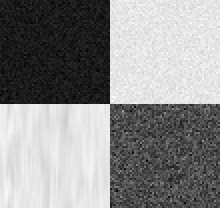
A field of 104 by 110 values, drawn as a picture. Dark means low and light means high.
It is made of 2 by 2 panels. Panel 1,1: very low, fine-grained, faint in contrast. Panel 1,2: very high, fine-grained, faint in contrast. Panel 2,1: very high, streaked downward, faint in contrast. Panel 2,2: low, fine-grained.
